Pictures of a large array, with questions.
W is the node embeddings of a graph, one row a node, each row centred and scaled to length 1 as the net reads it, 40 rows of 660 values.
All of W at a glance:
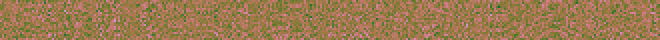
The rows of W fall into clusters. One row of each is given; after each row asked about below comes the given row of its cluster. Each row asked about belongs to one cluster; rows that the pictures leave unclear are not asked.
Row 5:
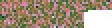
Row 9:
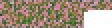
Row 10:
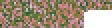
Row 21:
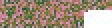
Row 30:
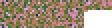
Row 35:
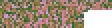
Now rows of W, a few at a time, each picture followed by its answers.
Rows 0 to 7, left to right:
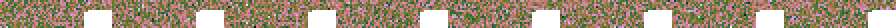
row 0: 30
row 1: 10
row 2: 30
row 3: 9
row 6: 9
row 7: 5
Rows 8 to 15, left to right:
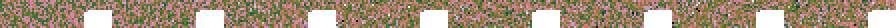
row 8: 10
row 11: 21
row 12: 5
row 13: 9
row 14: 21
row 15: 30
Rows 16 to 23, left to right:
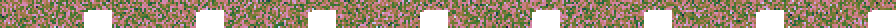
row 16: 5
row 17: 10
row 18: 21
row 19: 35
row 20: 9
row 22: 9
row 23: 10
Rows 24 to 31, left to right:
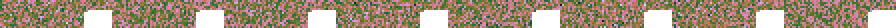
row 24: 10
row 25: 9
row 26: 9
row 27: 35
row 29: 35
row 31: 10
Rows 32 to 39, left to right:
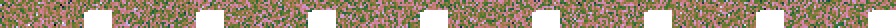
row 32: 35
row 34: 5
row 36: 10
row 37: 35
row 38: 21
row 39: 21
